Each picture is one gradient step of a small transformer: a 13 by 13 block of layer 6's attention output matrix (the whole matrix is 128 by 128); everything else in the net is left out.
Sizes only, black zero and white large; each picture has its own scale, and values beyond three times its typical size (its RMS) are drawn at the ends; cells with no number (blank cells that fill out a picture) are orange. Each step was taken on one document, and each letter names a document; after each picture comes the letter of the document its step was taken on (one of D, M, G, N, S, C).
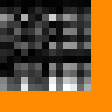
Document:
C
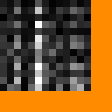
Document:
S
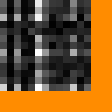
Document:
S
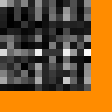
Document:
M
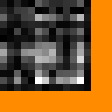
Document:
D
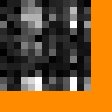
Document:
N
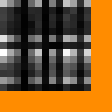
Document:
M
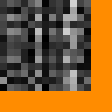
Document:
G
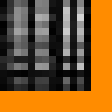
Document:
G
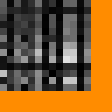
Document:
M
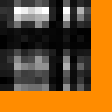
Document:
G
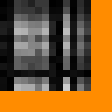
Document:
G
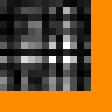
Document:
C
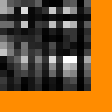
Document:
M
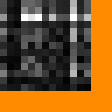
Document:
N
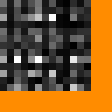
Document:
S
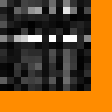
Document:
C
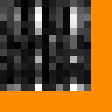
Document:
S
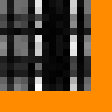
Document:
S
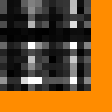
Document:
N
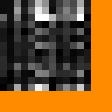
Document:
D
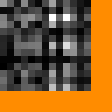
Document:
C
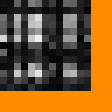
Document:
M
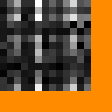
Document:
G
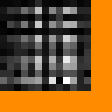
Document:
C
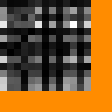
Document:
M
